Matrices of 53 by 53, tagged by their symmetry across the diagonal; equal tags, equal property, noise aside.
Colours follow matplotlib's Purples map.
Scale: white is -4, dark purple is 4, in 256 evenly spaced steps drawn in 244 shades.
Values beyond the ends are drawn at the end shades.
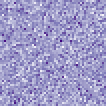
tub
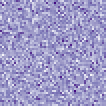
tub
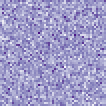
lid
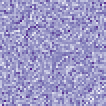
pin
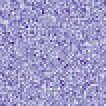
pin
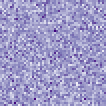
lid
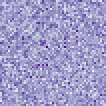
pin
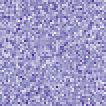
tub
